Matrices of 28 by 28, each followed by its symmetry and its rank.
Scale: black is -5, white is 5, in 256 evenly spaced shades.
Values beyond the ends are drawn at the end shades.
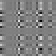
neither, rank one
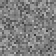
symmetric, full rank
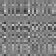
neither, rank two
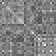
symmetric, rank five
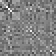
symmetric, rank five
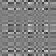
neither, rank one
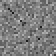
symmetric, full rank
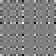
symmetric, rank one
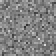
symmetric, full rank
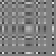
symmetric, rank one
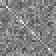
symmetric, rank five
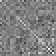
symmetric, rank five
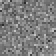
symmetric, full rank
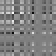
symmetric, rank one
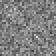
symmetric, full rank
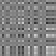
symmetric, rank one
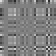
symmetric, rank one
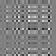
neither, rank one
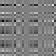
neither, rank one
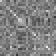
symmetric, rank five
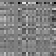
neither, rank two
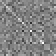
symmetric, rank five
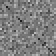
symmetric, full rank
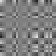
symmetric, rank one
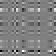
neither, rank one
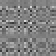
neither, rank two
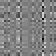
neither, rank two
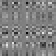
neither, rank two
